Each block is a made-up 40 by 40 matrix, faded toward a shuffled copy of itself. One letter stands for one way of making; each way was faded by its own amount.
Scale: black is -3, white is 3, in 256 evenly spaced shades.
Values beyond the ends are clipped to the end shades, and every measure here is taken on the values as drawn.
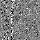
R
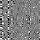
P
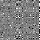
P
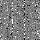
R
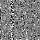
R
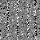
R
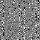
R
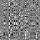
P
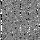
R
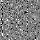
R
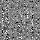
R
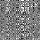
P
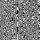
R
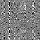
P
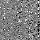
R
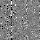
R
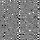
P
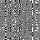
P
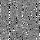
R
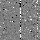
R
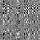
P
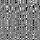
P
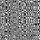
P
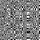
P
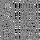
P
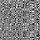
P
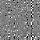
P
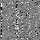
R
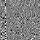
P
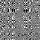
P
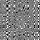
P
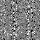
R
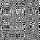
P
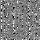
R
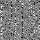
R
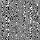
R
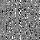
R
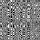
P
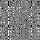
P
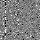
R
